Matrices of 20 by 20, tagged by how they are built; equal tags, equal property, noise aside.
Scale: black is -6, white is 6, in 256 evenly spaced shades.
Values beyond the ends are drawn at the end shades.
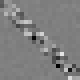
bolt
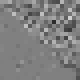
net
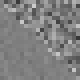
net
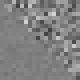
net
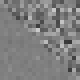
net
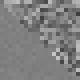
net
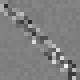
bolt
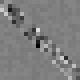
bolt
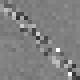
bolt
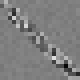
bolt
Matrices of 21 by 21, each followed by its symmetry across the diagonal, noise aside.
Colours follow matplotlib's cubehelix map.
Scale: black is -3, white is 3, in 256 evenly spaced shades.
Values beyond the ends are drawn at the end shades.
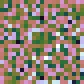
symmetric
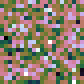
neither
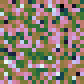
antisymmetric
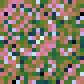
symmetric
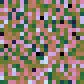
neither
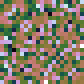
symmetric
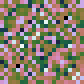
symmetric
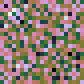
symmetric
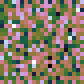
neither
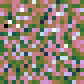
neither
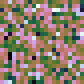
antisymmetric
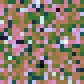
antisymmetric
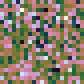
neither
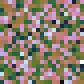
antisymmetric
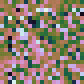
antisymmetric
